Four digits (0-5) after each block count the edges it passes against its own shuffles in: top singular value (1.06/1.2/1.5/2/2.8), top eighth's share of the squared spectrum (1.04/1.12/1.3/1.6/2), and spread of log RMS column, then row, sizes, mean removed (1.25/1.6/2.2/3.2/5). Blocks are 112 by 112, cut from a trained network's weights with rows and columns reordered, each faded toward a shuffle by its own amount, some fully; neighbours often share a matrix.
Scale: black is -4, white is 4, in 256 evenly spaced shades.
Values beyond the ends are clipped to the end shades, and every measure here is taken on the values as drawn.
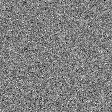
0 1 0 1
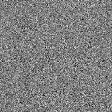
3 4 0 3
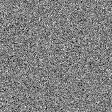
1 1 0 0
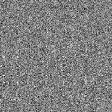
3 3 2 2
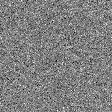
0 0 0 0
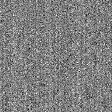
3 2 0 2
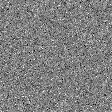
0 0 0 0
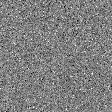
0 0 0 0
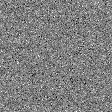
0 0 0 0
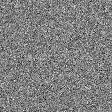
1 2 0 0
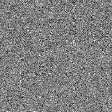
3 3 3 1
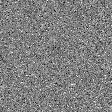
0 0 0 0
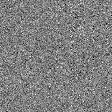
2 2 2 0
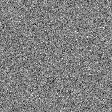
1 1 0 0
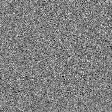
2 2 0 2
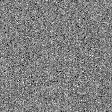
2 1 0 1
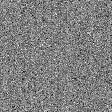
1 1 0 0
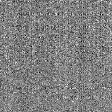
3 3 0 3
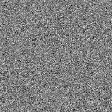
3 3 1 2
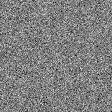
1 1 0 0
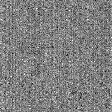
3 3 0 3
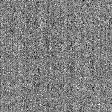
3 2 0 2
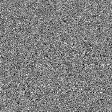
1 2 0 2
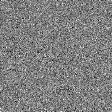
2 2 0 2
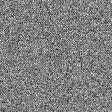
1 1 0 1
